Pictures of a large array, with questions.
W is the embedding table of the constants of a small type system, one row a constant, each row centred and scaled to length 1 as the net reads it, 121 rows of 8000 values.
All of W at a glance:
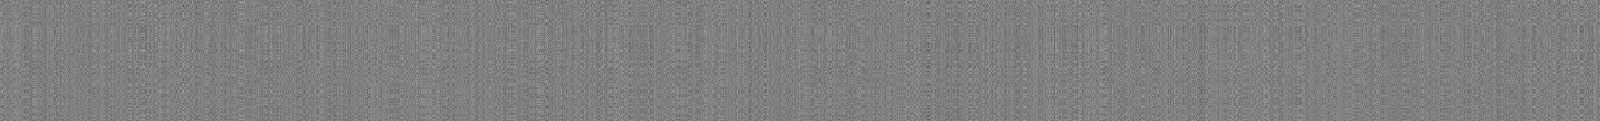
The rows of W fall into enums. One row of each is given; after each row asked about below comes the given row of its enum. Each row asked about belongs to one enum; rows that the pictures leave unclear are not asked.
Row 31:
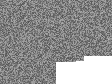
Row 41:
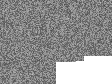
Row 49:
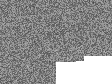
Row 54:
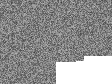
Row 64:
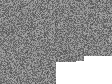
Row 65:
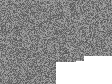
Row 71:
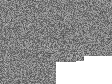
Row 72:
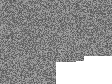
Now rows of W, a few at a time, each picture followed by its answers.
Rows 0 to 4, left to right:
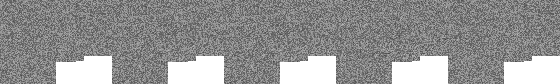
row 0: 72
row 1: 49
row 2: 49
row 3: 71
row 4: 72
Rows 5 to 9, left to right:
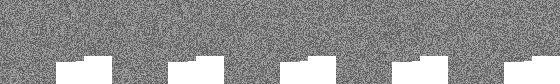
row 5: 41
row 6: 41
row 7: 31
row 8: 49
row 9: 31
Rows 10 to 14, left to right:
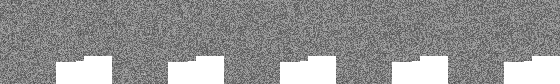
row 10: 54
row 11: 41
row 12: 65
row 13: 49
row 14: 49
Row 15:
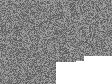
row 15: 65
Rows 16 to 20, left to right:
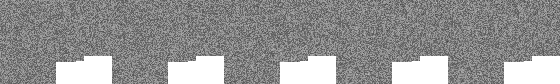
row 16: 65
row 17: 72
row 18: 49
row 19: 41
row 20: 41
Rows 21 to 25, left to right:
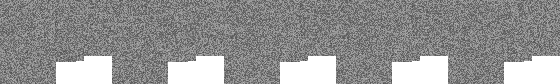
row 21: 64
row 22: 49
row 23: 72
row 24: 72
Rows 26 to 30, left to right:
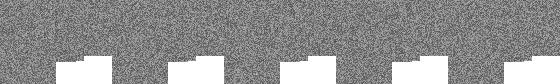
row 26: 64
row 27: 31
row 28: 41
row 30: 31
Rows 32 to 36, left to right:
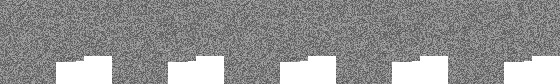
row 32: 31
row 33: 49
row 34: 31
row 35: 49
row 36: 65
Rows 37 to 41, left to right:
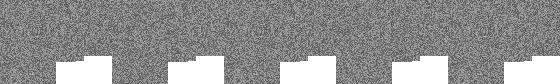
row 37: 41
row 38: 65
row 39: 41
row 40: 64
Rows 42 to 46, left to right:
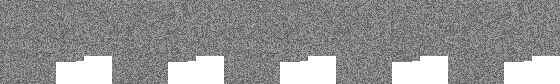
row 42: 71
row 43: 65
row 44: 71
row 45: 64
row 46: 65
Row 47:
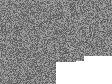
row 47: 65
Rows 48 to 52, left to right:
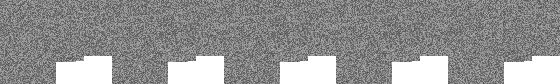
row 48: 31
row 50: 49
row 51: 49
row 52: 64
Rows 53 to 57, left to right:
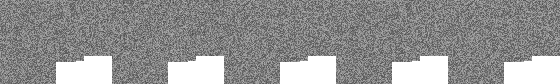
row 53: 65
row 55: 31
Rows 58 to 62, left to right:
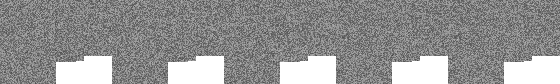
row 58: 64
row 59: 31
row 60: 49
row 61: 72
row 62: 72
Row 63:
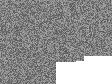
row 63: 65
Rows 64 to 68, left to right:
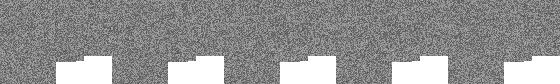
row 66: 49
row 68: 72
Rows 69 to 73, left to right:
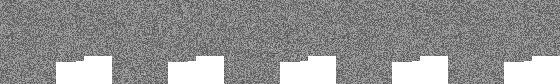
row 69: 72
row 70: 41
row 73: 72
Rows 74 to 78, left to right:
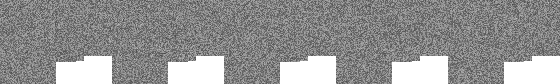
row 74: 64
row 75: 71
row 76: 31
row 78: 41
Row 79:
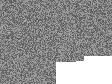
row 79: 72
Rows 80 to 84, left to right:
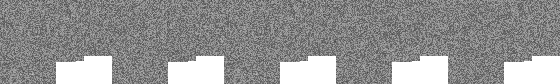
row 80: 41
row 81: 64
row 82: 41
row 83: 49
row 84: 65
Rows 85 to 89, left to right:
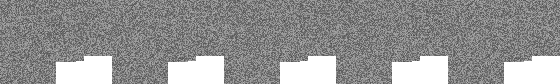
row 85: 49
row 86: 31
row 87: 72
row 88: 72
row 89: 31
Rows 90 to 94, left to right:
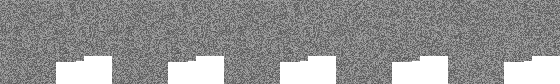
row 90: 65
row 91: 65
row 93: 31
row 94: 72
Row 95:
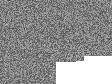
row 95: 71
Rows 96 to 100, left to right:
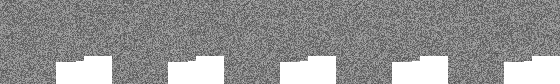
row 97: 54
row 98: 31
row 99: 31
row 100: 49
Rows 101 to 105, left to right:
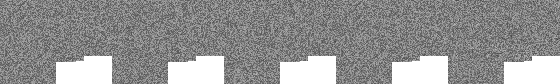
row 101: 31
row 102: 65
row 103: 41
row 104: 31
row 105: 71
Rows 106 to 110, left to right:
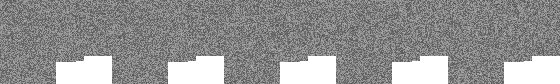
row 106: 72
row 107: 72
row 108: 49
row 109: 65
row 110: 41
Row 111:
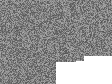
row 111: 65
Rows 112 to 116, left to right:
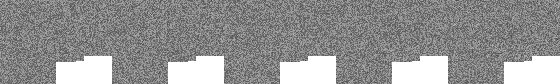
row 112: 65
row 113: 64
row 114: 72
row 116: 71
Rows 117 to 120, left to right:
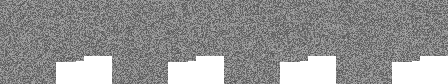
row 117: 31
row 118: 65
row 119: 49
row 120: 72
